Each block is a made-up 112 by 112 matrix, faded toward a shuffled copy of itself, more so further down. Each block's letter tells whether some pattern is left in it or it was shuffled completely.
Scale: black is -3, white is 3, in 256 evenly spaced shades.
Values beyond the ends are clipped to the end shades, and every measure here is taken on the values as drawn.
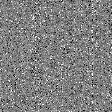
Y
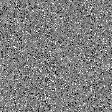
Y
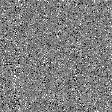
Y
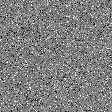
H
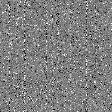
Y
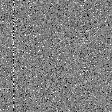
Y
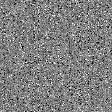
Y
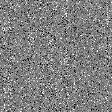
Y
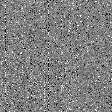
Y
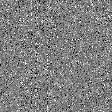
Y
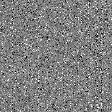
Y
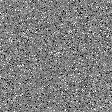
H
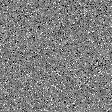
H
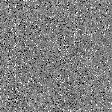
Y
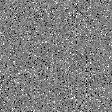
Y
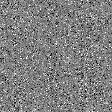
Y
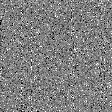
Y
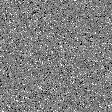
H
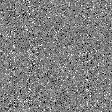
Y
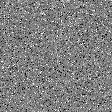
H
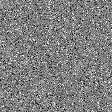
H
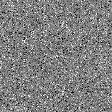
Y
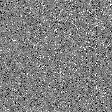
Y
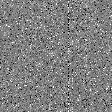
Y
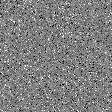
H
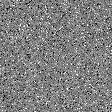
H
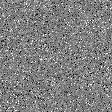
H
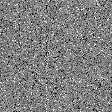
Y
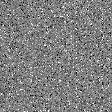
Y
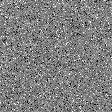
H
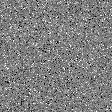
H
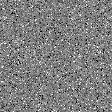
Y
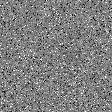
H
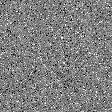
H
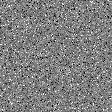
H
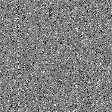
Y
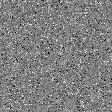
H
